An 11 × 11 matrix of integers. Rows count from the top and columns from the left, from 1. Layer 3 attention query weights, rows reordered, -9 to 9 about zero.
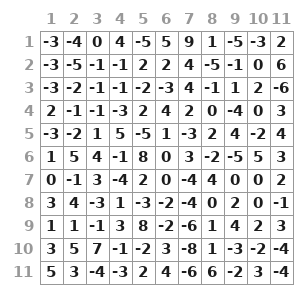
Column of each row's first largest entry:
7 11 7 6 4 5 8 2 5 3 8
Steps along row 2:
down up same up same up down up up up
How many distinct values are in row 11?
9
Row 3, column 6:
-3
